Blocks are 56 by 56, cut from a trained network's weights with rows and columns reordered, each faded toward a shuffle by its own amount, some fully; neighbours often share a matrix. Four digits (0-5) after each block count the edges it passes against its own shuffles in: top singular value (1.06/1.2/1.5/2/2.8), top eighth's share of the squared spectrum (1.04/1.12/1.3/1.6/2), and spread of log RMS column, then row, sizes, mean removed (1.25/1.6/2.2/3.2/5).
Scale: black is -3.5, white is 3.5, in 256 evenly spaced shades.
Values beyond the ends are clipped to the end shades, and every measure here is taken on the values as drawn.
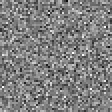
1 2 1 0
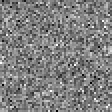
1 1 0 0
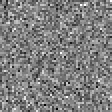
0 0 0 0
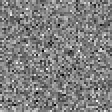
2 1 0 0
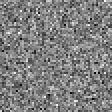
0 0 0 0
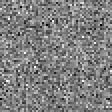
0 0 0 0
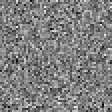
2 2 0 1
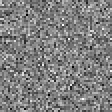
1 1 0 0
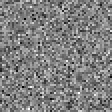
0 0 0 0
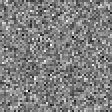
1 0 0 0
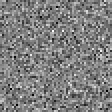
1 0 0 0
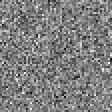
2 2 0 0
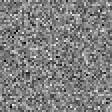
1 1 0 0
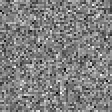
0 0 0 0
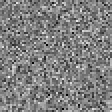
2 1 0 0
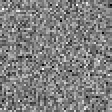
3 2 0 0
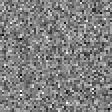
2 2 1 0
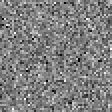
1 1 0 0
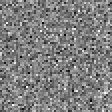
0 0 0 0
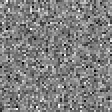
2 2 0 1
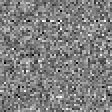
3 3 1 2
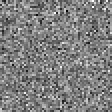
1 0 0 0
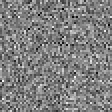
3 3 1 1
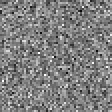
0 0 0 1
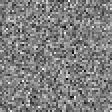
0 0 1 0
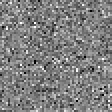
0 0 0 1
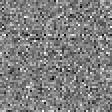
3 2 0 2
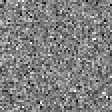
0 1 0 0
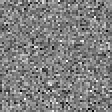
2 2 0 1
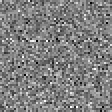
2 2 0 2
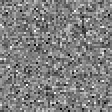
1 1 0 0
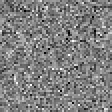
2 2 0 1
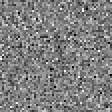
2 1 0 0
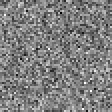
1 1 0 0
